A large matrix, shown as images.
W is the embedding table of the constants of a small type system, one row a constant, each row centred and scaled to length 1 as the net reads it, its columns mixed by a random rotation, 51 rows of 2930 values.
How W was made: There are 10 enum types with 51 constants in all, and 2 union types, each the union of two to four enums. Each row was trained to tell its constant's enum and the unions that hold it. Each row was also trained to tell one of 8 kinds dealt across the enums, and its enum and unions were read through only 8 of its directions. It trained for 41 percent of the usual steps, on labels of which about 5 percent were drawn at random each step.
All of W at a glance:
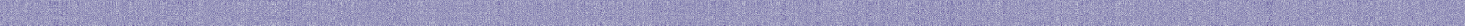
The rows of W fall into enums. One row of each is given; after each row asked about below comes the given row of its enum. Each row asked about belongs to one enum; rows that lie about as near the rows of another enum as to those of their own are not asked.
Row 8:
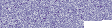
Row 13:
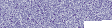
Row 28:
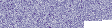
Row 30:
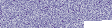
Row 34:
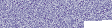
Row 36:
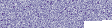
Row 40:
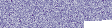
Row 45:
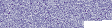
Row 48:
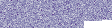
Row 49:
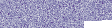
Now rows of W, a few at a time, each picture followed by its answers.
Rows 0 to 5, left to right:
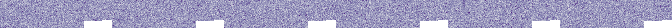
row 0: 13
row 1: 36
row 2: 45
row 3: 45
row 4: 48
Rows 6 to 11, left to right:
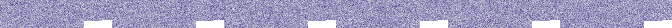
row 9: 30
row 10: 8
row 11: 34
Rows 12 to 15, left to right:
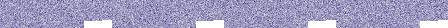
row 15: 8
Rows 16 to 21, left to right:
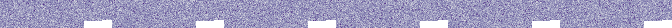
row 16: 40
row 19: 34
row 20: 13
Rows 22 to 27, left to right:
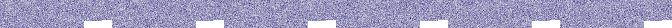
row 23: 8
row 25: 48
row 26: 45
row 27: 45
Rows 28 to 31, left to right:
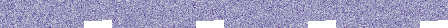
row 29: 34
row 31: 30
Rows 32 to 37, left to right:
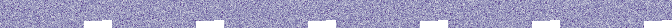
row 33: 13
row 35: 36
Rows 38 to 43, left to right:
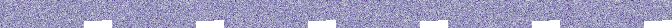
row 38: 36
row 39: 34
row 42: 36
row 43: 28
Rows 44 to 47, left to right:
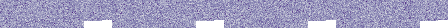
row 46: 30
